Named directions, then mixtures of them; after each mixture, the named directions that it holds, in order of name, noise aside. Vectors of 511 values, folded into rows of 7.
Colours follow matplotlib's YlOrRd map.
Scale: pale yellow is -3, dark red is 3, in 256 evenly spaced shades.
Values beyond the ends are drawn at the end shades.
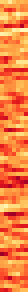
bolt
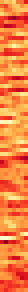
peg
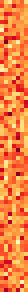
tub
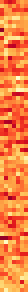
peg, tub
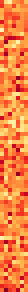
peg, tub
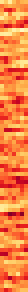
bolt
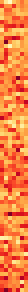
bolt, peg, tub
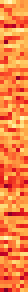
bolt, peg, tub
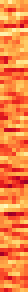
bolt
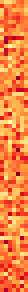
peg, tub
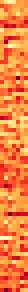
bolt, peg, tub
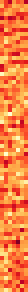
bolt, peg, tub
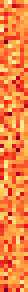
tub
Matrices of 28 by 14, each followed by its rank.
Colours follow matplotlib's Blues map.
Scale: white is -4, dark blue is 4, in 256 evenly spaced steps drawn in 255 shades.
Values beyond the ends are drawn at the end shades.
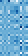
two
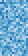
full rank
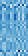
three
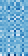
two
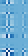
one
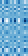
one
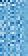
three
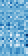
three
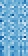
three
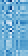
two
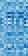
three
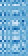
two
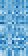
three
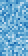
full rank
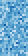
full rank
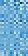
two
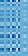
one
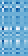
one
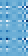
one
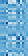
two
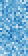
full rank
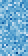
full rank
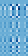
one
